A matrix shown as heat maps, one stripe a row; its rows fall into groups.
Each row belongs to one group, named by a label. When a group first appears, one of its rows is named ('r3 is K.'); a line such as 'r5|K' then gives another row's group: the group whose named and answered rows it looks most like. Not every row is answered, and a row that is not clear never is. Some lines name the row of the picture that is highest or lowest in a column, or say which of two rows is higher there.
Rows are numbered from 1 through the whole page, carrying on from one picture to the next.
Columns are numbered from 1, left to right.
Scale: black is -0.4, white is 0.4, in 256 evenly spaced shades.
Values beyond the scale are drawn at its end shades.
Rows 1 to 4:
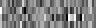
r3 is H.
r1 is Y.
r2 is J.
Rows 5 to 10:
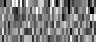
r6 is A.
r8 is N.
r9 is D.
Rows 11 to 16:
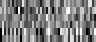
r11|Y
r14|D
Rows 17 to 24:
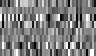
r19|J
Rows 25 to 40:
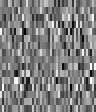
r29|J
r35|A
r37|D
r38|J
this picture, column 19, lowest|27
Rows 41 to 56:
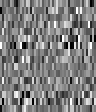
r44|N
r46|N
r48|Y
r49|A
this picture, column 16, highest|55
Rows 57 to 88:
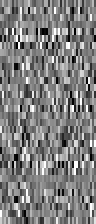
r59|J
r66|A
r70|D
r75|J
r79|A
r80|H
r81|H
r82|J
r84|H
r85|A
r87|J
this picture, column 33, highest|72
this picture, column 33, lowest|77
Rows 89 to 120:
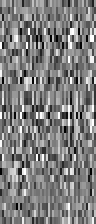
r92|D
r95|H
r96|Y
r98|H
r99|J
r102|D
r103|D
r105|J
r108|D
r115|N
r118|Y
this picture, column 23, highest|93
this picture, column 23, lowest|110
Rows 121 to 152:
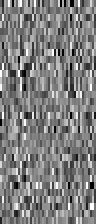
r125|H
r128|H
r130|D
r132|J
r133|J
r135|A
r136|N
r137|D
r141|Y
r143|N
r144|J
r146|J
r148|N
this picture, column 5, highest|121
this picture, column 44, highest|147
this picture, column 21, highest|147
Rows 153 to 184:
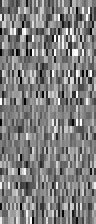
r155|J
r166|H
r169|D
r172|Y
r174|H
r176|Y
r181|H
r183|H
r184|H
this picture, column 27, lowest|158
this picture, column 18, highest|163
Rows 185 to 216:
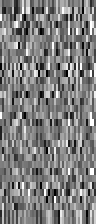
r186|A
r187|J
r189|Y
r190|J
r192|Y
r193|D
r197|H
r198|Y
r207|N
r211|Y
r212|N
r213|N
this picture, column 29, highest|198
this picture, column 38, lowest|205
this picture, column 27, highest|191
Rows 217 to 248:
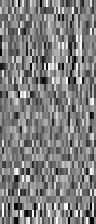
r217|Y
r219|H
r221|J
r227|D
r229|N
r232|H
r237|D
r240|A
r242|A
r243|N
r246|N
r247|D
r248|A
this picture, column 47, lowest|248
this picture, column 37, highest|218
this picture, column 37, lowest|226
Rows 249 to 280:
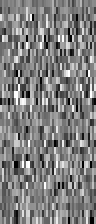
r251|H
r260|Y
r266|A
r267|Y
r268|Y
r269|N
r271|Y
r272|A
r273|N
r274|D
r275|H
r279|A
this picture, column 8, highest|262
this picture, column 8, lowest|272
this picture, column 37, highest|264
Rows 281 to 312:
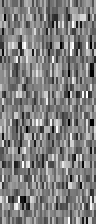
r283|N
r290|A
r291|A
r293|J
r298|A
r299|Y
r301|N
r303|H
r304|A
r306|D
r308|A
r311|D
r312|Y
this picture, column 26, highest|298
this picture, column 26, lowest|287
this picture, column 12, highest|304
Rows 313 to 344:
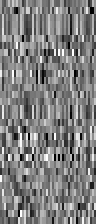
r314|A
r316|D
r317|D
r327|Y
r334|D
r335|H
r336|D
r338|J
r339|A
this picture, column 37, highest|320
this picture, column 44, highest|314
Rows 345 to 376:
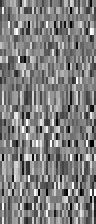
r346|D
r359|D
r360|A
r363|Y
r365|A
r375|N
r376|D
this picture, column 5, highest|348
